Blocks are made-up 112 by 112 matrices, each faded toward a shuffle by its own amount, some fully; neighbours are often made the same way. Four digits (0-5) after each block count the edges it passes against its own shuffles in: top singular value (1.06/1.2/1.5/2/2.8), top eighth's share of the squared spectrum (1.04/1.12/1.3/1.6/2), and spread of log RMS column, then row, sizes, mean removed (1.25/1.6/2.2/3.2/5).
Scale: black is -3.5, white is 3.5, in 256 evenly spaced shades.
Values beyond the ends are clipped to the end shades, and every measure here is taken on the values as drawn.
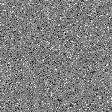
2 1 0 0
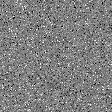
1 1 0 0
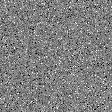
2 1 0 0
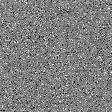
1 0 0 0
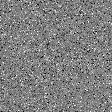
2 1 0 0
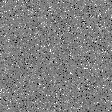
0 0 0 0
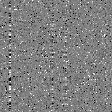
4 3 2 1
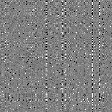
5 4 3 2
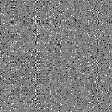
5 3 3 2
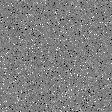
0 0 0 0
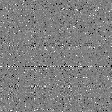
4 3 1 2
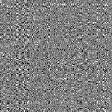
5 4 3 3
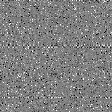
4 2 0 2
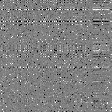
5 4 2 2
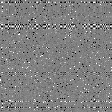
5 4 1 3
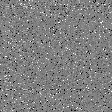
3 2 0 1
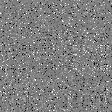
4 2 0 1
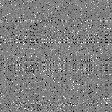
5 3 1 2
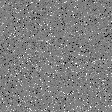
0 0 0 0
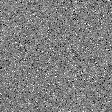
0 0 0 0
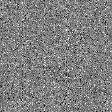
1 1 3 0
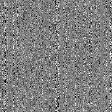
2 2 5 0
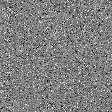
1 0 1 0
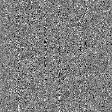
1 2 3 0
